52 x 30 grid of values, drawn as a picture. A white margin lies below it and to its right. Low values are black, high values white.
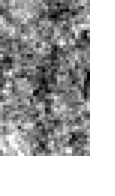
No single row or column stands out from its neighbours. The ninth with the highest average is the bottom left. There are no regular stripes. Neither half mirrors the other.
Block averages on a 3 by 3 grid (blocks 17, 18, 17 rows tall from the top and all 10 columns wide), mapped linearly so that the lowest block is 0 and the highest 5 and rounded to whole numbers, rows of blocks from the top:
322 | 201 | 523
